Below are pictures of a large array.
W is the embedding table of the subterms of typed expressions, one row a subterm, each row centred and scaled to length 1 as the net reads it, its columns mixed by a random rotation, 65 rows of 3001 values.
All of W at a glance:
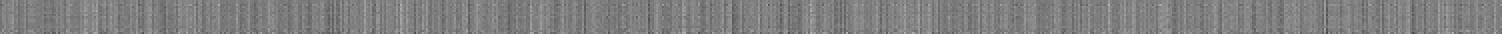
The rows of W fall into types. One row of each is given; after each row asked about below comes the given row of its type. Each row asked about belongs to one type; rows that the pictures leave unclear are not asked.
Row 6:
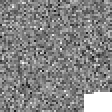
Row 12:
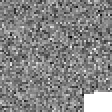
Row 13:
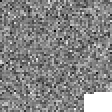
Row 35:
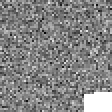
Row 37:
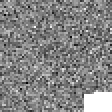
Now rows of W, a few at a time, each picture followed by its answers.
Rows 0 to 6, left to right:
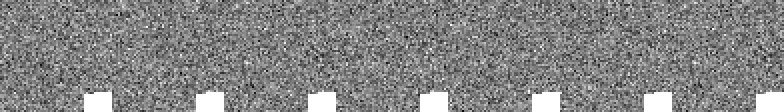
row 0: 13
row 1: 37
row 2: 6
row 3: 12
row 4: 13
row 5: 35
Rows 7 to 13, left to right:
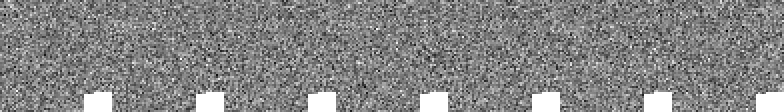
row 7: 37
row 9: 35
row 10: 6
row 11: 35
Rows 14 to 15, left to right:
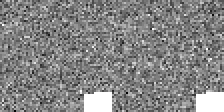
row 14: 13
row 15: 12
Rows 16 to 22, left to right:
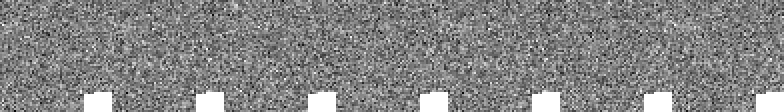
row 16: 13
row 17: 12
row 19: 35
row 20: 12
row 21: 35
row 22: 12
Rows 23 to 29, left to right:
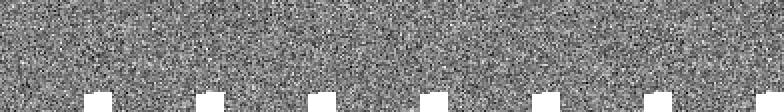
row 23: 6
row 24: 12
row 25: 35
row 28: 37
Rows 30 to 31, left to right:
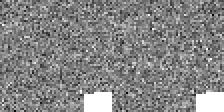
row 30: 13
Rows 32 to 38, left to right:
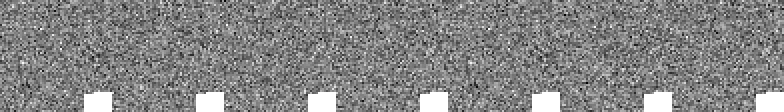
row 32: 6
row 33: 35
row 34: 13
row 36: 6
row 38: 35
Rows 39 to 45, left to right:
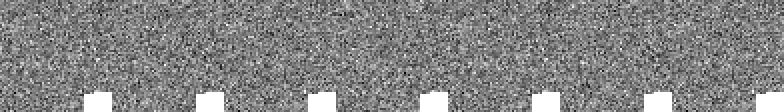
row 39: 12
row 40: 6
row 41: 13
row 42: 37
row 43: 12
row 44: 6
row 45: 13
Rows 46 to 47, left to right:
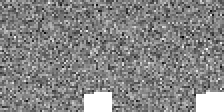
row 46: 35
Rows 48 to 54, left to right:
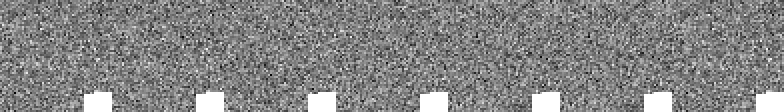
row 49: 12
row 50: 13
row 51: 35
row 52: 6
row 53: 6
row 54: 12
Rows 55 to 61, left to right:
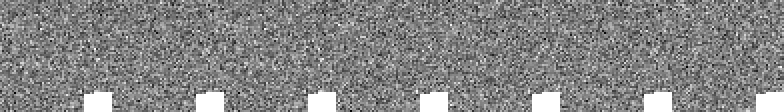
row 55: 12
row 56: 35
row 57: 12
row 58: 13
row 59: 13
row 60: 35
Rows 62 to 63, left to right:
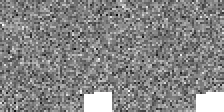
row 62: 12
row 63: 37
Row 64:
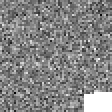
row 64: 12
